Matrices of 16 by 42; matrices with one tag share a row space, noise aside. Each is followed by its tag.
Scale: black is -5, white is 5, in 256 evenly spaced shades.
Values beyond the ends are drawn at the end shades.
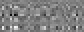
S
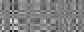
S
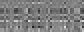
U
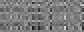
U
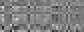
S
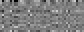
S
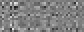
S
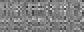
U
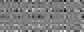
U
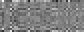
S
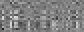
S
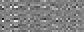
S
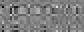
S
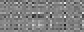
U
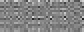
U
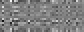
S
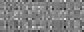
U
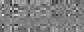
S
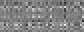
U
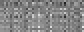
U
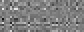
S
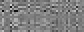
S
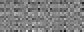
U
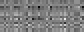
U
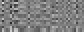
S
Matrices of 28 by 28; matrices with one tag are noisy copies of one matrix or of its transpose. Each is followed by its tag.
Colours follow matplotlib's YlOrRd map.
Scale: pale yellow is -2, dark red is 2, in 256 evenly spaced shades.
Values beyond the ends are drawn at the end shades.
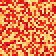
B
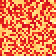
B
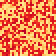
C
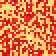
C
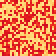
C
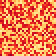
B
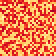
B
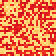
C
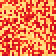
C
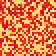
B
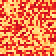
C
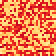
C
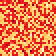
B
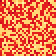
B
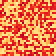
C
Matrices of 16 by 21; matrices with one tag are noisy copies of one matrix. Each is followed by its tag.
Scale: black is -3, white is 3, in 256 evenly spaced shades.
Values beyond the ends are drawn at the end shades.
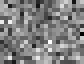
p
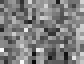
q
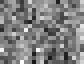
q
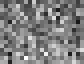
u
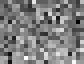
u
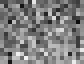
u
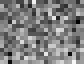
u
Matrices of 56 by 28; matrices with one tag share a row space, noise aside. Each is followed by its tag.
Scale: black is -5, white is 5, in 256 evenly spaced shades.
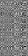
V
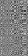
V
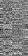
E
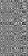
V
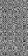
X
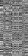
E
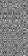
X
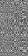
V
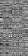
E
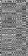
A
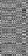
A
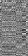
A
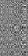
V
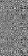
V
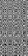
X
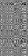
V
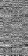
E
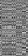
A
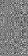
V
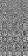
X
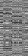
E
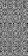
X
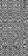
X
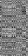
A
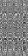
X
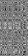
X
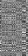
A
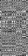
A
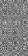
X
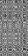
X
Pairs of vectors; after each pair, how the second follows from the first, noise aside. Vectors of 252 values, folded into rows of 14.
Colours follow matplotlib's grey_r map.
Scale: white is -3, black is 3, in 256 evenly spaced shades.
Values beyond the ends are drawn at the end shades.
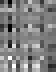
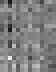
shrunk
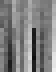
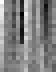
reversed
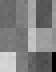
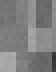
shrunk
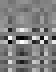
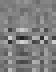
shrunk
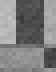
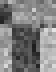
reversed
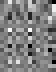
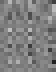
shrunk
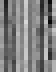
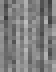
shrunk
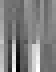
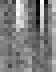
reversed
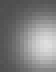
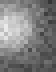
reversed
